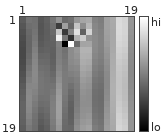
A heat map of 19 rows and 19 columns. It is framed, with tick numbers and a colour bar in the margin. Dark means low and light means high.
Slope: up to the right. Roughest part: top middle. Grain: streaks running down. Odd patch: rougher, in the top middle. Ninth with the lowest average: top left.
